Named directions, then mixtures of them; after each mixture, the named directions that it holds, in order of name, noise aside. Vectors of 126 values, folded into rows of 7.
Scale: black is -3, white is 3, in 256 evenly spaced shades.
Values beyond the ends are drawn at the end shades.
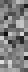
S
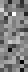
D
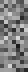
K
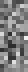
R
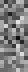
K, S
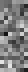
K, S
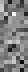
D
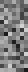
K, S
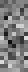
R, S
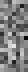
R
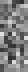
R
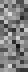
K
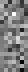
D, K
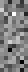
D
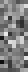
S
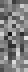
K, R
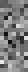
R, S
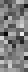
S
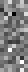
D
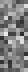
S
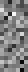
D, S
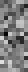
S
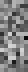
R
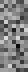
K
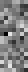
K, S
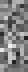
R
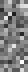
D, S
